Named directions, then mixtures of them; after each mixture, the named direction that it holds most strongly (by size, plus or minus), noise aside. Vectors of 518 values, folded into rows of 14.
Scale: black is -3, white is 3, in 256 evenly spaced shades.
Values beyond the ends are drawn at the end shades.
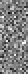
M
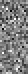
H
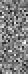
M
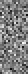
M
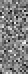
M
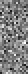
M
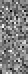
H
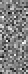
M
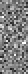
M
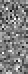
H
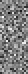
M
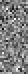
H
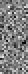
M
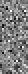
H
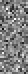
H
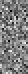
H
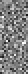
M
